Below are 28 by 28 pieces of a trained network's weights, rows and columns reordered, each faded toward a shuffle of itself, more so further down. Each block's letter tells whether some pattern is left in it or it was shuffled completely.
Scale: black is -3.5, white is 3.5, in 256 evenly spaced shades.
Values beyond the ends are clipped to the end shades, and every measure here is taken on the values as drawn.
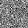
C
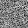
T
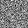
T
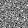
T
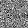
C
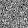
T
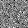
T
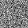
C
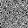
C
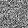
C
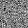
C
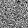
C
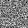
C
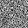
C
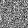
T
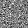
C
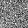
T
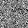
T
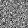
C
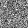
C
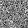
T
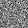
T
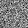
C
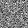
T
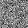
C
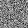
T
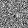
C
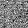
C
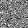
C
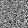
C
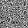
C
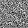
T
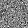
T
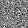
C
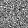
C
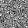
T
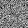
C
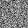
T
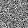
T
